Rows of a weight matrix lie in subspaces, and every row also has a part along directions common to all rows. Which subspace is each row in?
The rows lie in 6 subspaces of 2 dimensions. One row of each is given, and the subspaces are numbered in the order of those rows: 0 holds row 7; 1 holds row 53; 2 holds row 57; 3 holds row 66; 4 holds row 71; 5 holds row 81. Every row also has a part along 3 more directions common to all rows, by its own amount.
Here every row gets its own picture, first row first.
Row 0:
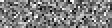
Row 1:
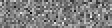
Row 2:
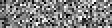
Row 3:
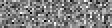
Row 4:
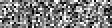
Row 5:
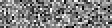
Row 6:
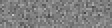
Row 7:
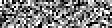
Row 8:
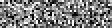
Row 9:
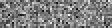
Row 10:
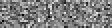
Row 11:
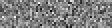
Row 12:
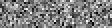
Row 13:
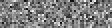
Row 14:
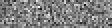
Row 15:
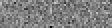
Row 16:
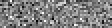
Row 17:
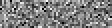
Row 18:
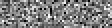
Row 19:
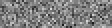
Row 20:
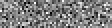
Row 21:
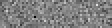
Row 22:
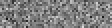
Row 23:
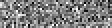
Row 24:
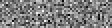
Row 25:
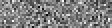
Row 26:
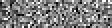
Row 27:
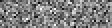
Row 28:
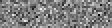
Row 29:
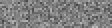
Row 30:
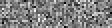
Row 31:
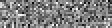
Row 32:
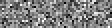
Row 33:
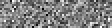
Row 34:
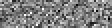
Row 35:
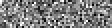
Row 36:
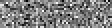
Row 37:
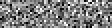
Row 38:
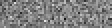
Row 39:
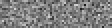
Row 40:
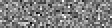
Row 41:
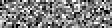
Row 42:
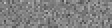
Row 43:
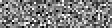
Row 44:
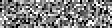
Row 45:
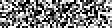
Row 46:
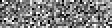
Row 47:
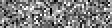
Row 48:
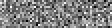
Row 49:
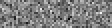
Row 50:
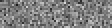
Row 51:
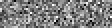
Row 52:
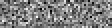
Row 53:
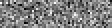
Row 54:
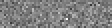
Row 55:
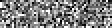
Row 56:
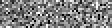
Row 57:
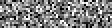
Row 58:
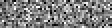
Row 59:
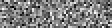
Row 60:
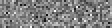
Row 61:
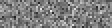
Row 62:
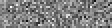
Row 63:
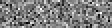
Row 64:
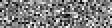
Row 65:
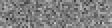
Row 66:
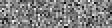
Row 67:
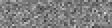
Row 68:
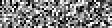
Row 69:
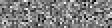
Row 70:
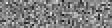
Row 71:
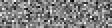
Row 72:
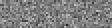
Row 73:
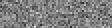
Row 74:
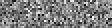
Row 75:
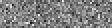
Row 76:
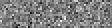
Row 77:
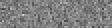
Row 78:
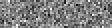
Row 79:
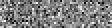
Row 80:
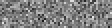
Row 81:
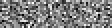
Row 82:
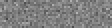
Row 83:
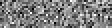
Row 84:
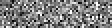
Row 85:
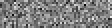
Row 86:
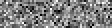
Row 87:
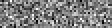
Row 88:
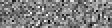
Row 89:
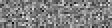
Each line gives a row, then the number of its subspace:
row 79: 4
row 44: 0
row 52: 2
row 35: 1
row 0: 2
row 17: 0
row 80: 3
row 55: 5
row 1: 0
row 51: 0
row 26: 5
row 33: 0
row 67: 2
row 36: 5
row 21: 1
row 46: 4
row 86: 1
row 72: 3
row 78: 0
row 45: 4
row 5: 3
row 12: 2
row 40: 0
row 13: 3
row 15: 1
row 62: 3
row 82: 4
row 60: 3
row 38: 1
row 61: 2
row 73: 2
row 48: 3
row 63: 2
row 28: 2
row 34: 0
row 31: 5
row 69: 3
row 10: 5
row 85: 5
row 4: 0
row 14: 4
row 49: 2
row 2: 3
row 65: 4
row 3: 5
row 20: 4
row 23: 5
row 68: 0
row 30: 3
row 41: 0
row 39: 4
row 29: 4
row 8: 1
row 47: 1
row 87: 1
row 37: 2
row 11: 2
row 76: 0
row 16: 1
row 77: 5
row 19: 2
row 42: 0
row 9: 5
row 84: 4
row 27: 2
